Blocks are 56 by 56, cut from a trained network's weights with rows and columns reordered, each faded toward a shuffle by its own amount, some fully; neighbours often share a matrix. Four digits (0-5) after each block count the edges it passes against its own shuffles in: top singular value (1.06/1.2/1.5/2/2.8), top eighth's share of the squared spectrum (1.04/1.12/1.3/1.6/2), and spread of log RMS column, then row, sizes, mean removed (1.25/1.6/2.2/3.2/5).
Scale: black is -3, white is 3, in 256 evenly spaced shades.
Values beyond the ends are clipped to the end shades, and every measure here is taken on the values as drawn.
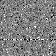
2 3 0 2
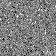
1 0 0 0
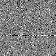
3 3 0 1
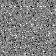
2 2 0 1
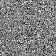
2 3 1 0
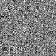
3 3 1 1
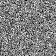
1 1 0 0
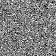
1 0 0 0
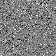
0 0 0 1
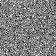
1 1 0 0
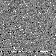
2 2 0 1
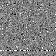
3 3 0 1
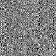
3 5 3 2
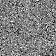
1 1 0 0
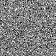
2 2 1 0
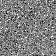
1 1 0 0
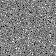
0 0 0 0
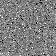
1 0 0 0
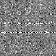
3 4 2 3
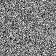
0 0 0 0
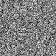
2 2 0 0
